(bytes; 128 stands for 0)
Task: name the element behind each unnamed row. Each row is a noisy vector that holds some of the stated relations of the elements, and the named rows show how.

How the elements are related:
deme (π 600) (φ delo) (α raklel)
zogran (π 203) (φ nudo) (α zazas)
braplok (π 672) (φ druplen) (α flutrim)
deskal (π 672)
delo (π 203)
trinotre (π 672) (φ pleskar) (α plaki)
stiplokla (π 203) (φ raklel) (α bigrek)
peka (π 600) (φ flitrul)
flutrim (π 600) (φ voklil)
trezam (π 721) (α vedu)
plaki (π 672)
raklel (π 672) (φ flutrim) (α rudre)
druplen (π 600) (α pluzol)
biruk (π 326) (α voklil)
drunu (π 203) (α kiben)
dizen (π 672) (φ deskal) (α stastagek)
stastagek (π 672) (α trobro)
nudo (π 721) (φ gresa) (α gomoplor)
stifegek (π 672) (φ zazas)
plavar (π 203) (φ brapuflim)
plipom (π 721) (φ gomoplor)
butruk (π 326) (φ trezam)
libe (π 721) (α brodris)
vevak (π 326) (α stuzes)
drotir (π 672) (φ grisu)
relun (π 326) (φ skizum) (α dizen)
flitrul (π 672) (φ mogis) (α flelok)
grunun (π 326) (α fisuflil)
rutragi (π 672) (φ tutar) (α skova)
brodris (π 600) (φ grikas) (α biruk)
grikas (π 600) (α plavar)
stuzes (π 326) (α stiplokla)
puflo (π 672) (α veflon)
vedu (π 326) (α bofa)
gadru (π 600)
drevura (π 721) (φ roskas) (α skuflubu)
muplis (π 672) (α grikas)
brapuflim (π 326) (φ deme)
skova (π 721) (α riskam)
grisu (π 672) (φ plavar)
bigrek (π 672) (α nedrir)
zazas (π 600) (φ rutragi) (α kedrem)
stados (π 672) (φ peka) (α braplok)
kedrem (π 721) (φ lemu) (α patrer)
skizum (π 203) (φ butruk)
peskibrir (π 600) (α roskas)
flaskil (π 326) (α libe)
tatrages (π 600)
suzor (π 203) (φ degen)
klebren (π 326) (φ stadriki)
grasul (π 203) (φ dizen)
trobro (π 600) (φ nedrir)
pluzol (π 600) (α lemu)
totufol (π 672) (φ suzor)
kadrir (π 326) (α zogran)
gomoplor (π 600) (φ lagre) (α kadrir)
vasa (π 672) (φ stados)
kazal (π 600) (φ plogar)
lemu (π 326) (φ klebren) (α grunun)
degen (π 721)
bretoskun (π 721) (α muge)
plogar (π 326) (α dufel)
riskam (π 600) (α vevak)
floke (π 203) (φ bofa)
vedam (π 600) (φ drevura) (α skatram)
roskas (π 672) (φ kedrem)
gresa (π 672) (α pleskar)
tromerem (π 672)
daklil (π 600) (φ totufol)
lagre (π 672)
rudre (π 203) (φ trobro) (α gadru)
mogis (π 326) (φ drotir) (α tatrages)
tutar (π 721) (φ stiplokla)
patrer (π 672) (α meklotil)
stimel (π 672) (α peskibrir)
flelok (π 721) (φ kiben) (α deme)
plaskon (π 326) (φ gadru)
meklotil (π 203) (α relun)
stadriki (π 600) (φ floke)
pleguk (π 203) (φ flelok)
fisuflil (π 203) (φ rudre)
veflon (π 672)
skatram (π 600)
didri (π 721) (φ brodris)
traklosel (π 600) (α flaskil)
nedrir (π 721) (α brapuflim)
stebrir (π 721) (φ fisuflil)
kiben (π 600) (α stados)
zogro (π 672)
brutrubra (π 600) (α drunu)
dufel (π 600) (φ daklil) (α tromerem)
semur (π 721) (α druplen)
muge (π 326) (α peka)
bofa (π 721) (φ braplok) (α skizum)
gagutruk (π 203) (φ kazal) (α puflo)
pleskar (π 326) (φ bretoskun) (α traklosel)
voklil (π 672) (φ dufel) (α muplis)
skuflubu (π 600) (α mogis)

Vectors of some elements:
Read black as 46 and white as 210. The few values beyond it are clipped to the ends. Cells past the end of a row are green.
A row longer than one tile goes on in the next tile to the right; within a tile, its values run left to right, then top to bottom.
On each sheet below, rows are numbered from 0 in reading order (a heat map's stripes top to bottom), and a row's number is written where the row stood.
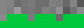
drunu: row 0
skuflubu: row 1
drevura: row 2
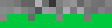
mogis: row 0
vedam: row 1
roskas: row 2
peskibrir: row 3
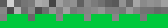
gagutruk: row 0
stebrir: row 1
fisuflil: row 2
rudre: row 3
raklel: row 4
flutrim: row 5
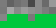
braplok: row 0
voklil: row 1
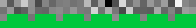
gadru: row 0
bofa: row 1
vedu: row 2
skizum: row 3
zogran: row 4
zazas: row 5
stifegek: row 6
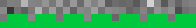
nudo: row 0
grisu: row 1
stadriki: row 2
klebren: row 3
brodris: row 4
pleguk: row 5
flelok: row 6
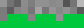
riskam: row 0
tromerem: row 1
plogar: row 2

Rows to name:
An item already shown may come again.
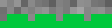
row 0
peka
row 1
rudre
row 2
bigrek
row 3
rudre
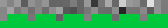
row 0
klebren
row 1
peka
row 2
libe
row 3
kiben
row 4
plipom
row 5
plaskon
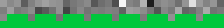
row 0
fisuflil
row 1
tutar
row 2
skova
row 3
deme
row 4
stifegek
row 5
nedrir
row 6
lagre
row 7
plavar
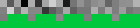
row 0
butruk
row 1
degen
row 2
druplen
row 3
roskas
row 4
totufol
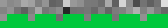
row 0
suzor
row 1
floke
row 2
plipom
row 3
dufel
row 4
vasa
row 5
gresa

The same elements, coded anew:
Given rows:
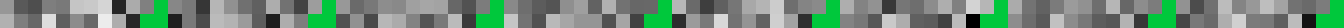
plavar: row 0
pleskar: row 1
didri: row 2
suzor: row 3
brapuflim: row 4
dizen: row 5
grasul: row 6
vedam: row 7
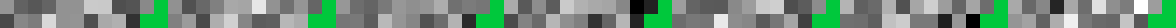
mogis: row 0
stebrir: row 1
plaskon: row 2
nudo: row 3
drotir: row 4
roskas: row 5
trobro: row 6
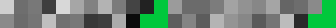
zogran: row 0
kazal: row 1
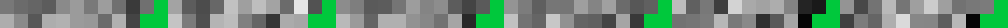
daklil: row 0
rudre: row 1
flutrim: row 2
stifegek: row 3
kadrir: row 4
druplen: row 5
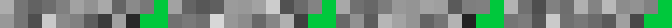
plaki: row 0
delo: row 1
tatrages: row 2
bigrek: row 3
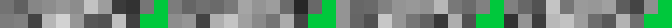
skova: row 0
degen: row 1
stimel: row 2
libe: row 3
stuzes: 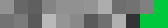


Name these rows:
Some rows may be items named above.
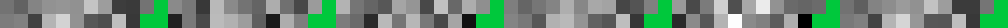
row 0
skova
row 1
pleskar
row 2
skizum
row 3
riskam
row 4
bofa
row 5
skova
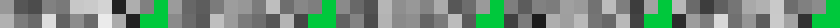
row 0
plavar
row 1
drunu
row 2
brodris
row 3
trezam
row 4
brapuflim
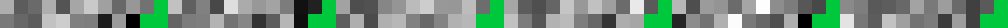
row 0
braplok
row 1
gomoplor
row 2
nedrir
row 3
rudre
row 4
kedrem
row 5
raklel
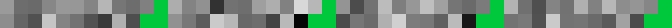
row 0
trinotre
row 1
stastagek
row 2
vedam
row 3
bigrek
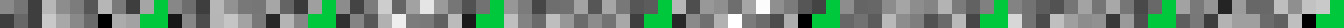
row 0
gresa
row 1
traklosel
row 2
drevura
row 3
stiplokla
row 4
kedrem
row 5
plogar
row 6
totufol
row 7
relun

